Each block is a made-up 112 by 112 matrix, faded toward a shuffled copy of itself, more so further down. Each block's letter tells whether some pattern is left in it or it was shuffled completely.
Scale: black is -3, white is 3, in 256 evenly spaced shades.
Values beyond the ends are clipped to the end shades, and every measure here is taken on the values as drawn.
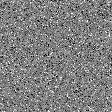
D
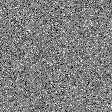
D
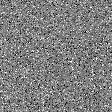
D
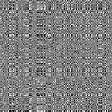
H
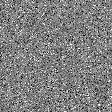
D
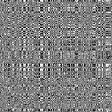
H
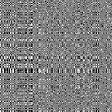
H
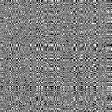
H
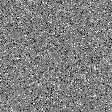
D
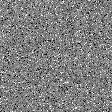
D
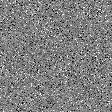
D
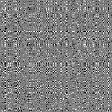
H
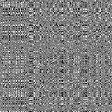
H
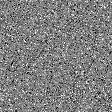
D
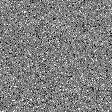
D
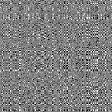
H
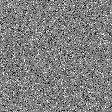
D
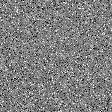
D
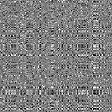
H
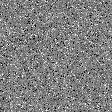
D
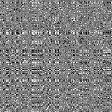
H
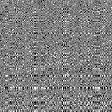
H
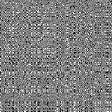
H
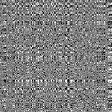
H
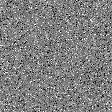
D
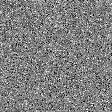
D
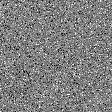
D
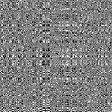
H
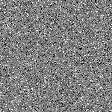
D
